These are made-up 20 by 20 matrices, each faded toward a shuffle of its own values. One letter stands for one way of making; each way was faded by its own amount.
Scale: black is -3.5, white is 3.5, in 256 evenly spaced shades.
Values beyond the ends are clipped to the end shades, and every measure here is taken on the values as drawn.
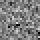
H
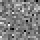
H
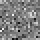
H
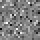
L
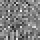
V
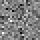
H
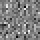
V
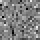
H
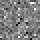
L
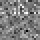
V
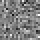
L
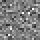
L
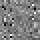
L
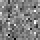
H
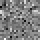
L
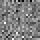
V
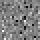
L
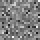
L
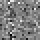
H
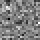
V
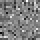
L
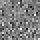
V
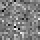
H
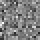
V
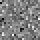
H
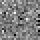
H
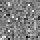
H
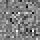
V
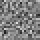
V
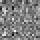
V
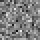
H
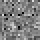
V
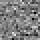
L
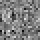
V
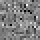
L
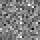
H
